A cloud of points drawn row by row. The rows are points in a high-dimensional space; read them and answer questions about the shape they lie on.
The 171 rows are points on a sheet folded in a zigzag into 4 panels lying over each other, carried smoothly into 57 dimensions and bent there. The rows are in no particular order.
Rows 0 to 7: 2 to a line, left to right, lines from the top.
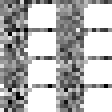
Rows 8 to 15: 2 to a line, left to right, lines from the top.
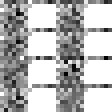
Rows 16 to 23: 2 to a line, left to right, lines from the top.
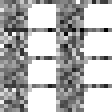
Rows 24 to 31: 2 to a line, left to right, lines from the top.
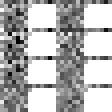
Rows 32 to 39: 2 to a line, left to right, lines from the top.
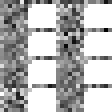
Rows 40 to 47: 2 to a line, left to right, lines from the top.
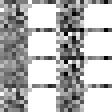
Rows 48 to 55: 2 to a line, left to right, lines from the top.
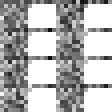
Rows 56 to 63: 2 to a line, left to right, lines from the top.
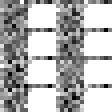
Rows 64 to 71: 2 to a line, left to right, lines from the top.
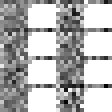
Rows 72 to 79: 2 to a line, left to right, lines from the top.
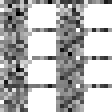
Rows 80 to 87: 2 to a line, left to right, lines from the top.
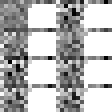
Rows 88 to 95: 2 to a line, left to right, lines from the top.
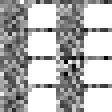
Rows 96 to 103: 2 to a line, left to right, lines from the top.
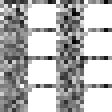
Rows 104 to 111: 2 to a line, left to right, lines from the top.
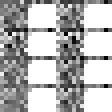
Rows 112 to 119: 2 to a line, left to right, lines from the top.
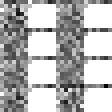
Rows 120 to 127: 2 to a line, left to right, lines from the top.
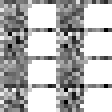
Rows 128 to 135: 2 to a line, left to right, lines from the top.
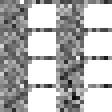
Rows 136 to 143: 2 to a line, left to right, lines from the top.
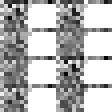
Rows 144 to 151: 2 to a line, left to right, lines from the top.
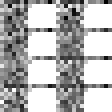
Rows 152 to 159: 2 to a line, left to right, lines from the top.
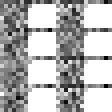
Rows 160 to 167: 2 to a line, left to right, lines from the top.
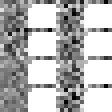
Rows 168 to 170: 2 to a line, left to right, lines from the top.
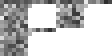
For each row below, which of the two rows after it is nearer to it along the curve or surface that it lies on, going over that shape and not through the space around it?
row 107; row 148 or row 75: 75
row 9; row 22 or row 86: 22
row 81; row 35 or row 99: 35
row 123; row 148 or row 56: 56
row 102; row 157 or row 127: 157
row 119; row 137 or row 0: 0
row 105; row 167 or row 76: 76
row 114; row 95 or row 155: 95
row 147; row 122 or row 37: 37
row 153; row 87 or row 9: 87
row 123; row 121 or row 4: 121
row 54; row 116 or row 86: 116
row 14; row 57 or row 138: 138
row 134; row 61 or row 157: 157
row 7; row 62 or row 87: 62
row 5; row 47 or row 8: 8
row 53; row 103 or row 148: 148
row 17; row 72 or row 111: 111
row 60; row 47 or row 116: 47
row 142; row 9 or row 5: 5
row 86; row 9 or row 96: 96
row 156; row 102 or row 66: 102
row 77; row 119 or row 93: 119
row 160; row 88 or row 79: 88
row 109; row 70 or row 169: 70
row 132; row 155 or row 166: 166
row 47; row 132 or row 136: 136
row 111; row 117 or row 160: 117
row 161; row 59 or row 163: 59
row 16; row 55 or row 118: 118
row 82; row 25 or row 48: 48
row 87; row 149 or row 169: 169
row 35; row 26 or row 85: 26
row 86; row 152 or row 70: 70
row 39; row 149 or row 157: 157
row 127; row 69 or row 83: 69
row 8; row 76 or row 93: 76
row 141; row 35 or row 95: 35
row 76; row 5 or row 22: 5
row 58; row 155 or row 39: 39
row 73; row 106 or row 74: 74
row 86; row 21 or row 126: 126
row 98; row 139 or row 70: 139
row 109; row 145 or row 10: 145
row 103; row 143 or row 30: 143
